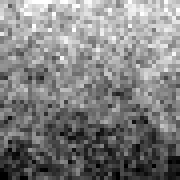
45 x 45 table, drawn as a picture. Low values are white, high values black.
Odd rows or columns: none. Slope: up to the bottom. Stripes: none.
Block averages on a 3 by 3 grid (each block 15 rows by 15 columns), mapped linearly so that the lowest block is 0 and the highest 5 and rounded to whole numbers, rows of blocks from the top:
100
322
555
